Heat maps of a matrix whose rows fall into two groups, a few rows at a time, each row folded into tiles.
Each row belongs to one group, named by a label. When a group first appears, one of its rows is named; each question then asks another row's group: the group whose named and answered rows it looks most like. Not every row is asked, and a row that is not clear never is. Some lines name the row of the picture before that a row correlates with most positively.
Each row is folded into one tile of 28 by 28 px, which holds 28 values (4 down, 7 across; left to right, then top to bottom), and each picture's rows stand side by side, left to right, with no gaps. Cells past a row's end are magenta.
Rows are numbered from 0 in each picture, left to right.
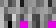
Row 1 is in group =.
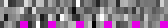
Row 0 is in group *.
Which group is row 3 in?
=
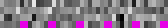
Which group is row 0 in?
=
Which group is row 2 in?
*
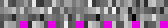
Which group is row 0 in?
*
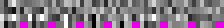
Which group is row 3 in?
=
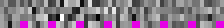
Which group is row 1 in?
=
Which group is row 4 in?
=
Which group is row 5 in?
=
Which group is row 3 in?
*
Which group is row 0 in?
=
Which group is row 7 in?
*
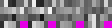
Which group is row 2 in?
*
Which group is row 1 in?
*
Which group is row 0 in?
*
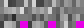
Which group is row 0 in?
*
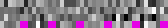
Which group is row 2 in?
*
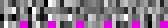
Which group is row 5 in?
=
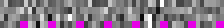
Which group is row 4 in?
=
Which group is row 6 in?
*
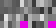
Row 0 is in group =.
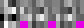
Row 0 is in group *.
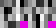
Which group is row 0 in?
=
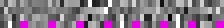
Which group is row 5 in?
=
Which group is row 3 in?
*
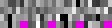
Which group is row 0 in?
=
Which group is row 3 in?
*
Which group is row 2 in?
=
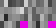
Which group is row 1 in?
=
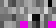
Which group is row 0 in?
*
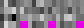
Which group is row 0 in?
*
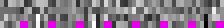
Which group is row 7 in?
=
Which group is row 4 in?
*
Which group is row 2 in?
=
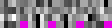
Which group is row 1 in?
=
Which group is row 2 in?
=
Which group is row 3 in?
=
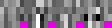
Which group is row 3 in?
*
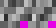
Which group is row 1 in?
*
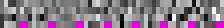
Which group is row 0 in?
*
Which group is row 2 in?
=
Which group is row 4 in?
=
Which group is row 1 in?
*
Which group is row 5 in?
=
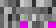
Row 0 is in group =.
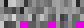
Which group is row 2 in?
=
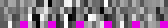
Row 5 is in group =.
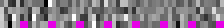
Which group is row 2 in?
=
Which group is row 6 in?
=
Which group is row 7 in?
=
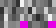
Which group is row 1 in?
=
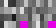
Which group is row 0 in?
*
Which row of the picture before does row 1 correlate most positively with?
0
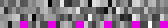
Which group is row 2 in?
*
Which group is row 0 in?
=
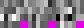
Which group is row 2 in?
*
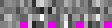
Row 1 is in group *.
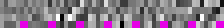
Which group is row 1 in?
=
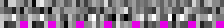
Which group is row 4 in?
*
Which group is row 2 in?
=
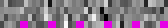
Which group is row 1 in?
=
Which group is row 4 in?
=
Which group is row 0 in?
*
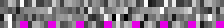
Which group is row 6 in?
*
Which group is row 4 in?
*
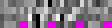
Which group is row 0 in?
*
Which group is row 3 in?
*
